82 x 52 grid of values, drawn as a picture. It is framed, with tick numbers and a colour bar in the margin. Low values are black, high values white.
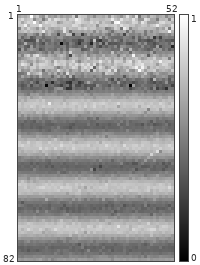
Horizontal stripes repeat 6 times down the table. Overall the values sit about 60% of the way up the scale. A horizontal seam about 30% of the way down splits the table, and the bottom part is calmer. No overall slope runs across the table.
